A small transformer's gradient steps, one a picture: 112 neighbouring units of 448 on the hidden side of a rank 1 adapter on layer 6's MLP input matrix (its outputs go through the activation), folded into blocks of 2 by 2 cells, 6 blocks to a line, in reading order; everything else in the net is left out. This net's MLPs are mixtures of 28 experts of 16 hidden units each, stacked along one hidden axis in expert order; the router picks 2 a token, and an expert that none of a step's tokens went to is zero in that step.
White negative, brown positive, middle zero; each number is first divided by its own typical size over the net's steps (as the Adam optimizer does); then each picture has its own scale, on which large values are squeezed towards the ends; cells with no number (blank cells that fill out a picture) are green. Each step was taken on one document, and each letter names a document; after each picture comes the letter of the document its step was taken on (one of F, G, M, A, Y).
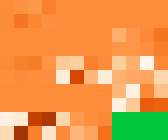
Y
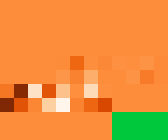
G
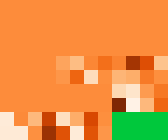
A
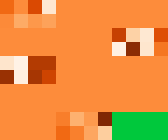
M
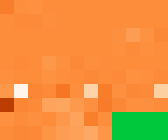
G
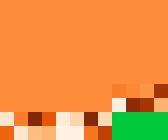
A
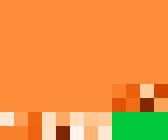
A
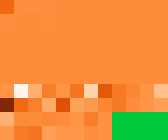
G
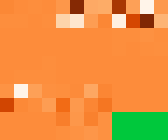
G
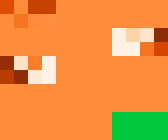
M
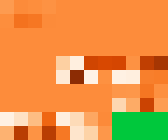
Y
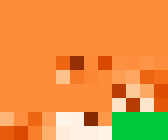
A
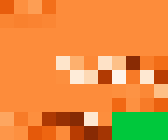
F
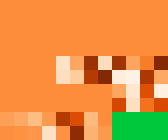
Y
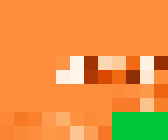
Y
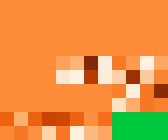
Y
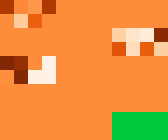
M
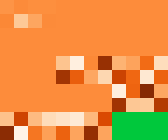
F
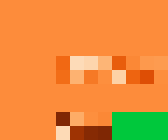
F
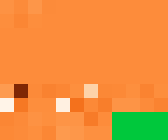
G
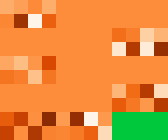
F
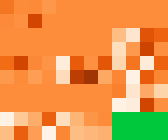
Y
